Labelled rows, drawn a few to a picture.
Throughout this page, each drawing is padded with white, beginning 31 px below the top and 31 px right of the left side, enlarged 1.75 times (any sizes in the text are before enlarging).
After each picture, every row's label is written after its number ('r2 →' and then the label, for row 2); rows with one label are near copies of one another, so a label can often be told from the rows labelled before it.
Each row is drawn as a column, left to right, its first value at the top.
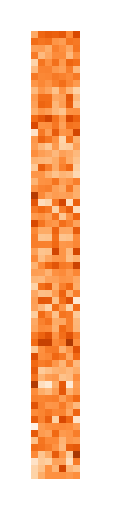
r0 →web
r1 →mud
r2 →mud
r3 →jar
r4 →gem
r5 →mud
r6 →jar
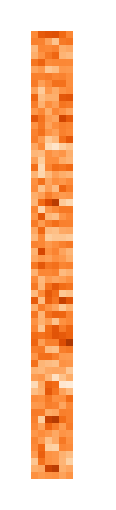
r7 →mud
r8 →jar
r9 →gem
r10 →gem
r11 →mud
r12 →mud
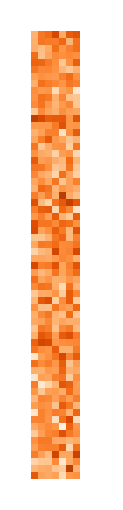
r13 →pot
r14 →mud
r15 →mud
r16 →jar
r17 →web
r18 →gem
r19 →jar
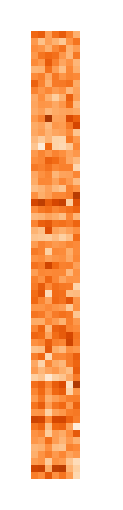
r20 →gem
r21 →gem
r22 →pot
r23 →gem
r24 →gem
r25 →mud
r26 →web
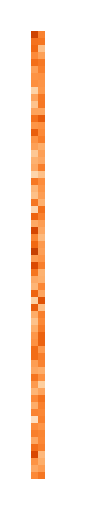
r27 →jar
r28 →mud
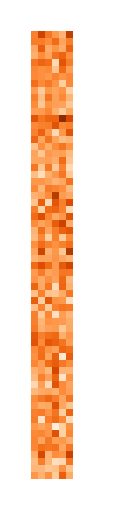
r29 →mud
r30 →jar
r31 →mud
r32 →web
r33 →pot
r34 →jar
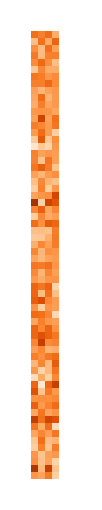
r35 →gem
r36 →mud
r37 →gem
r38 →web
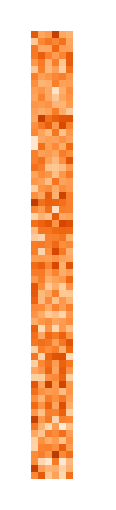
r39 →gem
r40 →pot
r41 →web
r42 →jar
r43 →web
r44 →pot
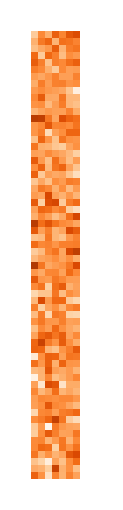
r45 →pot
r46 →mud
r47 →web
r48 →gem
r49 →mud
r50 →jar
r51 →jar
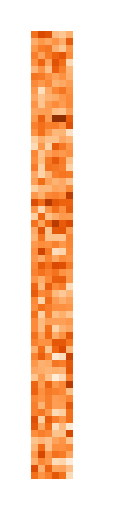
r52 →gem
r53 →jar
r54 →gem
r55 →pot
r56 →pot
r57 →web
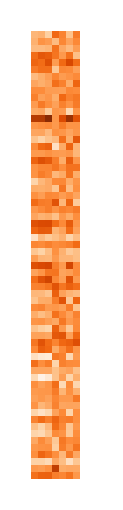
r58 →pot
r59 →pot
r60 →pot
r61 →gem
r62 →mud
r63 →pot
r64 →mud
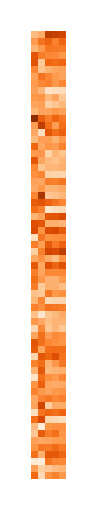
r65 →pot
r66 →web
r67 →jar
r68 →jar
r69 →jar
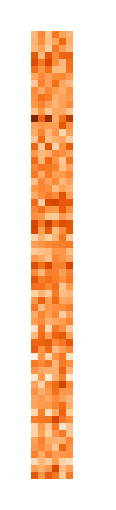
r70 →pot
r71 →mud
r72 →pot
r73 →gem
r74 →web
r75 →pot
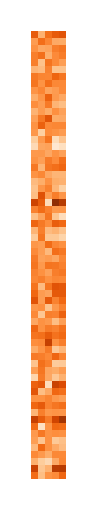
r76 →gem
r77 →web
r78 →mud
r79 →gem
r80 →gem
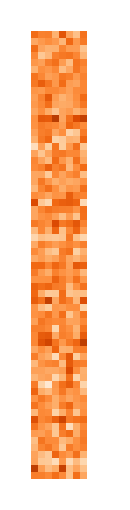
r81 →gem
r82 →mud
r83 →mud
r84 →pot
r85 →gem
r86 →web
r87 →pot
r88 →mud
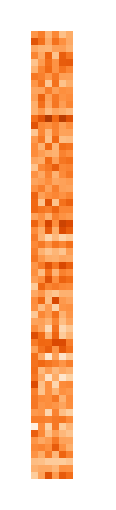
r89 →web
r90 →mud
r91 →pot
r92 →mud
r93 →pot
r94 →pot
